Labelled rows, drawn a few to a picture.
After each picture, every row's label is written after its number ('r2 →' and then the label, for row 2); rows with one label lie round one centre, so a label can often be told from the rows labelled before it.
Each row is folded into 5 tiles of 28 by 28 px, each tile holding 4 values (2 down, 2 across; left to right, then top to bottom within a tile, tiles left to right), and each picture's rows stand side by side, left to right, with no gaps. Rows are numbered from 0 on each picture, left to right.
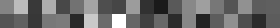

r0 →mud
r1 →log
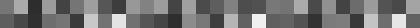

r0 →mud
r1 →mud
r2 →mud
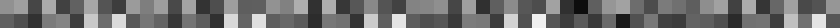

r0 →mud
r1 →mud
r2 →mud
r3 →mud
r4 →log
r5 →mud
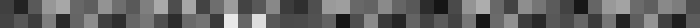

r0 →log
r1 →mud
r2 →log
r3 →log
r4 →log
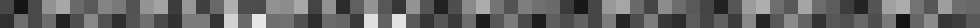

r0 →log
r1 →mud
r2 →mud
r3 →log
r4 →log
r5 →log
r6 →log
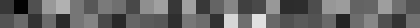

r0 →log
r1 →mud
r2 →log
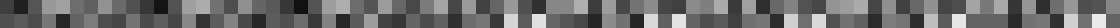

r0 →log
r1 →log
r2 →log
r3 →mud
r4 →mud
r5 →mud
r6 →mud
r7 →mud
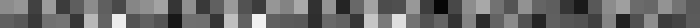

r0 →mud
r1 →mud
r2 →mud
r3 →log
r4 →log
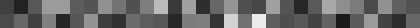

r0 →log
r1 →mud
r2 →log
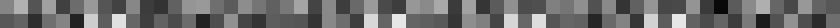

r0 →mud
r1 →log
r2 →mud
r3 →mud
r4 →mud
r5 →log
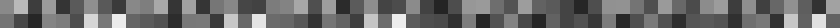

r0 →mud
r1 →mud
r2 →mud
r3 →log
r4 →log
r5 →mud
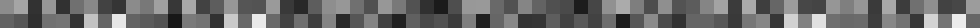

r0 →mud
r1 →mud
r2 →log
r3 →log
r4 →log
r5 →mud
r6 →mud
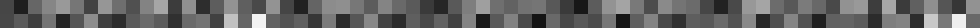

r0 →log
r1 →mud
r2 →log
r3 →log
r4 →log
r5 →log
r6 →mud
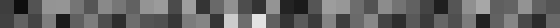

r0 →log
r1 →mud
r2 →log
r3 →log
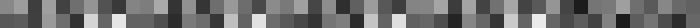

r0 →mud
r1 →mud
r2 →mud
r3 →mud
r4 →log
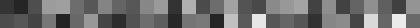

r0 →log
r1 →mud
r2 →mud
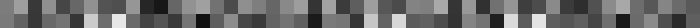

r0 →mud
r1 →log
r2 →mud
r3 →mud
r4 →log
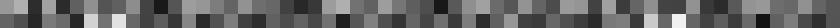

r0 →mud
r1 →log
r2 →log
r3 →log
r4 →mud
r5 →log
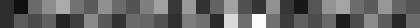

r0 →log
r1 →mud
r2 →log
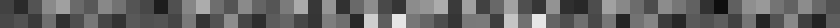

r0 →log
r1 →log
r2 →mud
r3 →mud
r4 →log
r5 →log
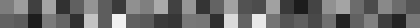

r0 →mud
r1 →mud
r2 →log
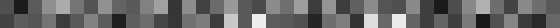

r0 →log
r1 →mud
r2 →mud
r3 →log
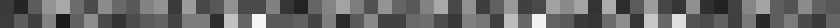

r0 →log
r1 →mud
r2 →log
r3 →mud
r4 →mud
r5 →log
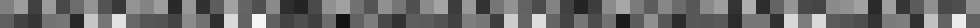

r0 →mud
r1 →mud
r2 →log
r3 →mud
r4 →log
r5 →mud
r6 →mud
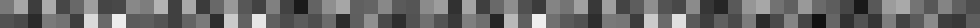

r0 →mud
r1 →mud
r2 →log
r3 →mud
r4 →mud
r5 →log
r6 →log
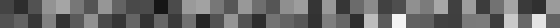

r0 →log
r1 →log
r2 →mud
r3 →mud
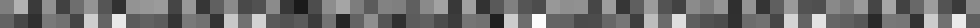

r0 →mud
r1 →mud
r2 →log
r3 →mud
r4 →mud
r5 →mud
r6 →mud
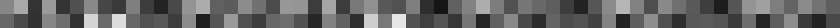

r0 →mud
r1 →log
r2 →mud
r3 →log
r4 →log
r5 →log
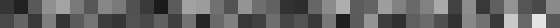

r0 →log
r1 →log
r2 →log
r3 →mud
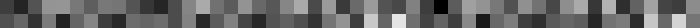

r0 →log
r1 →log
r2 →mud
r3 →log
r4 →mud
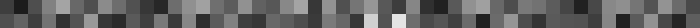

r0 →log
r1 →log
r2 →mud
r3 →log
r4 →log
